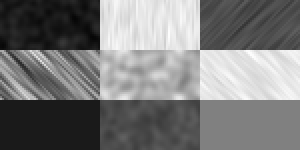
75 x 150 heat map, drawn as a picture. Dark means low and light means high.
The table splits into 3 rows of 3 panels. Panel 1,1: very low, blotchy, faint in contrast. Panel 1,2: very high, streaked downward, faint in contrast. Panel 1,3: low, slanting up to the right, faint in contrast. Panel 2,1: middling, slanting down to the right, strong in contrast. Panel 2,2: high, blotchy. Panel 2,3: very high, slanting down to the right, faint in contrast. Panel 3,1: very low, flat. Panel 3,2: low, blotchy, faint in contrast. Panel 3,3: middling, flat.
